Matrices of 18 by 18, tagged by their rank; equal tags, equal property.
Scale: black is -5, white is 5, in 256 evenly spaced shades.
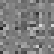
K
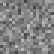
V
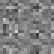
K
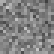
V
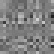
K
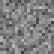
V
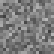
V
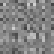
K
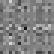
K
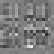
K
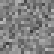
V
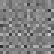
K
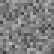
V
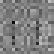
K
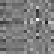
K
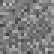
V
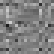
K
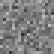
V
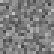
V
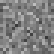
V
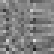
K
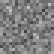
V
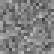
V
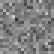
V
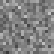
V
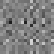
K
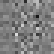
K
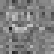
K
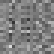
K
